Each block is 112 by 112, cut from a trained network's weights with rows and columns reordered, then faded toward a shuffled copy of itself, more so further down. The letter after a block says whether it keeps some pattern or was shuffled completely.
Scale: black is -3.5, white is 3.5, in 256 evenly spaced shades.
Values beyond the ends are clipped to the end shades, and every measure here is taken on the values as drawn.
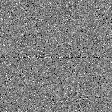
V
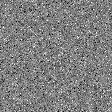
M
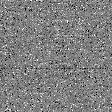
V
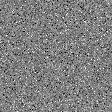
M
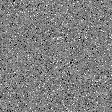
M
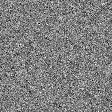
M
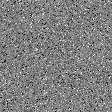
M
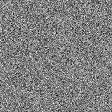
V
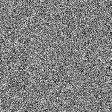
V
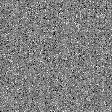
V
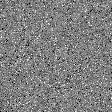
M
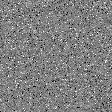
M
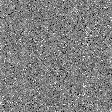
V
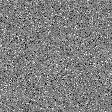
M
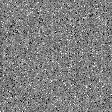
V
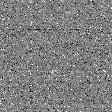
V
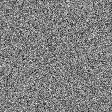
V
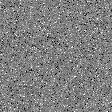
M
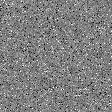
M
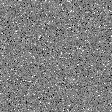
M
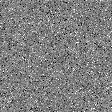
M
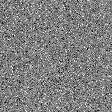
V
